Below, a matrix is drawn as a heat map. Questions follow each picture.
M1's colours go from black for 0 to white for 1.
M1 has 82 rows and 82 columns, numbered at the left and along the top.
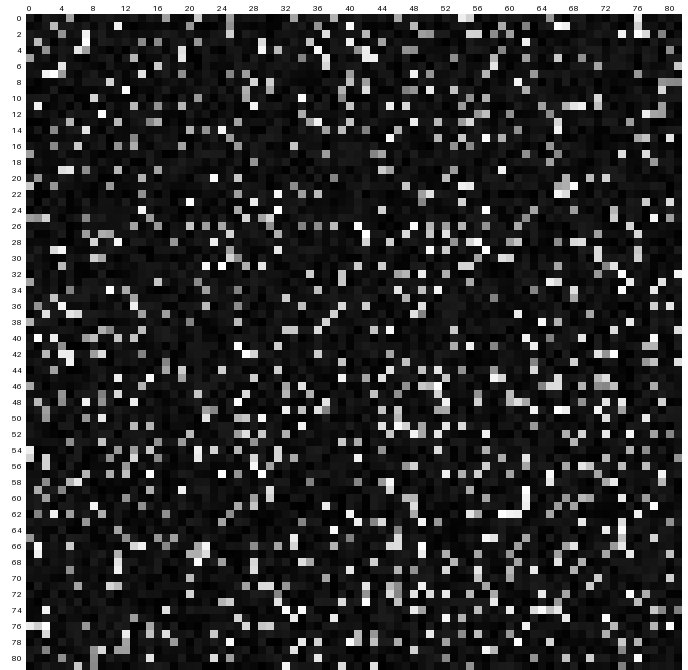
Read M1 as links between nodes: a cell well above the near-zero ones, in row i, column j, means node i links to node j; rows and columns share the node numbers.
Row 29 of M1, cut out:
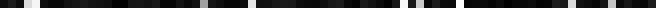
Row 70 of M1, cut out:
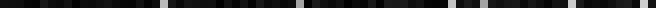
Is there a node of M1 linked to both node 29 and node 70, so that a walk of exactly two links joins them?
yes
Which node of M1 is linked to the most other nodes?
node 66
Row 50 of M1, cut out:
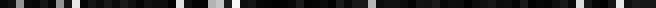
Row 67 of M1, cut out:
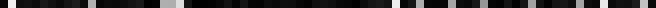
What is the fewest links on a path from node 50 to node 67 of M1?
2
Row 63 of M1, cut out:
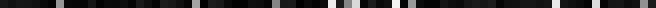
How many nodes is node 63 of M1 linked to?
11
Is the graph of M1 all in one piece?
yes
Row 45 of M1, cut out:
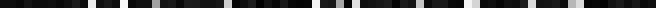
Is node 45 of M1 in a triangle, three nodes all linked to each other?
yes
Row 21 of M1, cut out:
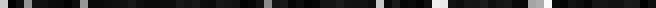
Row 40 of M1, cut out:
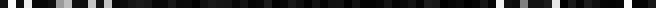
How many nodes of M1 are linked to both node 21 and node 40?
1
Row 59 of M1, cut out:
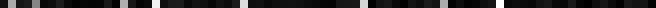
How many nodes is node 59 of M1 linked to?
8
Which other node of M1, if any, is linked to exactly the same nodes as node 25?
node 76
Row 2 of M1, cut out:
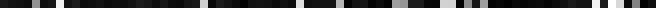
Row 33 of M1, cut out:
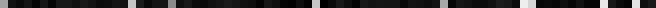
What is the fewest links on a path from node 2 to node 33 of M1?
2
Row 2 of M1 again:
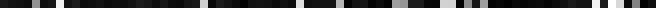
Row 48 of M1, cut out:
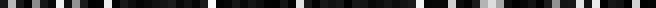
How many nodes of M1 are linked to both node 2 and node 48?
7
